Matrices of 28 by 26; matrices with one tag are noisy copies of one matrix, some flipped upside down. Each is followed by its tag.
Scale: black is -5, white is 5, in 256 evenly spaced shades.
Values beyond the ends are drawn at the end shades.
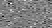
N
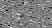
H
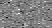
H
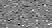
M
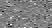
N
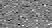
M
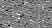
H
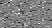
H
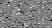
H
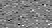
M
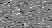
H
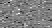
H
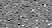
M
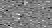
H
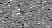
H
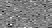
N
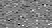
M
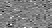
N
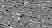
H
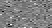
N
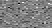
M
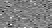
N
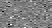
N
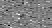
H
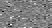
N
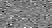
N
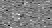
H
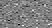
M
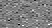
M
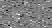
H
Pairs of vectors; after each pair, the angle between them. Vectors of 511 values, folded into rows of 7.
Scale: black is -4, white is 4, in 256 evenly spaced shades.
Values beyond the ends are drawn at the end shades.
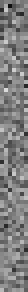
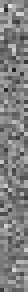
nearly opposite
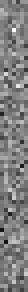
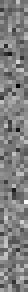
partly opposed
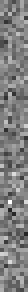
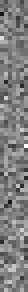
partly opposed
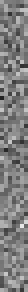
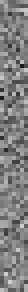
nearly parallel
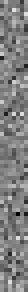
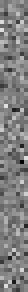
orthogonal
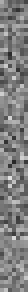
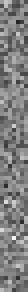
partly aligned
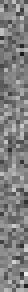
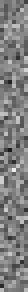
orthogonal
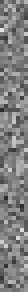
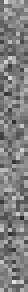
orthogonal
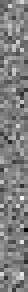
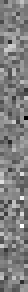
partly aligned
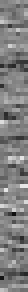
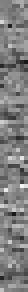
nearly parallel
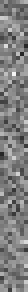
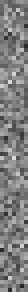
partly aligned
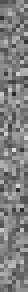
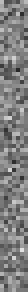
orthogonal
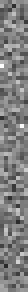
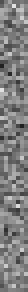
nearly opposite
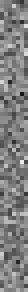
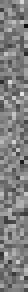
nearly opposite
